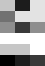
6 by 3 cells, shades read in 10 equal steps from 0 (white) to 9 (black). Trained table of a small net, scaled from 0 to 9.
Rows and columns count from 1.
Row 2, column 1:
5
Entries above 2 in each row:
1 1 3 0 0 3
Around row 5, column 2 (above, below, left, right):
0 8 2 0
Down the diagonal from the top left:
2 1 4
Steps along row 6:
down down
